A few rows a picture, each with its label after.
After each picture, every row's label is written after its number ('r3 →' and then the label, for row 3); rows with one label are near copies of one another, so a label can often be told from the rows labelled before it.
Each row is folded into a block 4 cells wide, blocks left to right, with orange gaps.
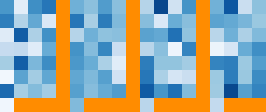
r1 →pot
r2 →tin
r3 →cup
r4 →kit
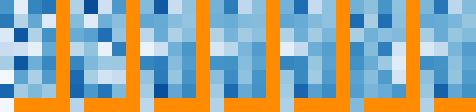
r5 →pot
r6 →cup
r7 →kit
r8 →kit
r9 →kit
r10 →tin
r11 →kit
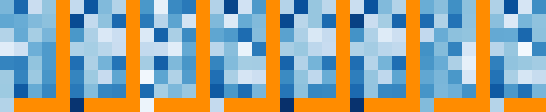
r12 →kit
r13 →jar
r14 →pot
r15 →cup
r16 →jar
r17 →jar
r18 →tin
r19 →cup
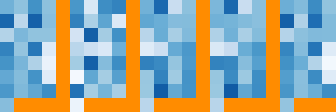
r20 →tin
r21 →pot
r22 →kit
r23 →kit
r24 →tin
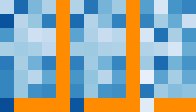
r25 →jar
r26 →jar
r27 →pot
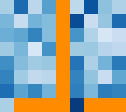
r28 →cup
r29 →jar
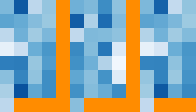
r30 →kit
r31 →tin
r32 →kit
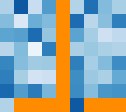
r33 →cup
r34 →jar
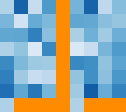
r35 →cup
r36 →kit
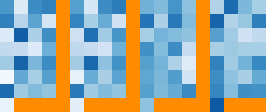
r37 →pot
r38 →pot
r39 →tin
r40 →jar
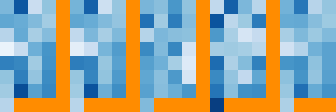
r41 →kit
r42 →kit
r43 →tin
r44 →jar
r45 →kit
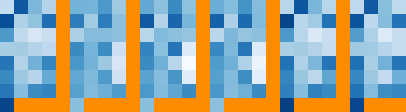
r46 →jar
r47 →tin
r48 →tin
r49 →tin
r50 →jar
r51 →jar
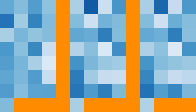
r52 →tin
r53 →cup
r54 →cup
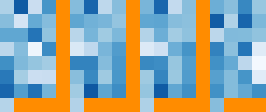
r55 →cup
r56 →kit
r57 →kit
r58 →tin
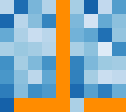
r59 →jar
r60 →cup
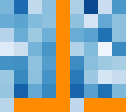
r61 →kit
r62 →cup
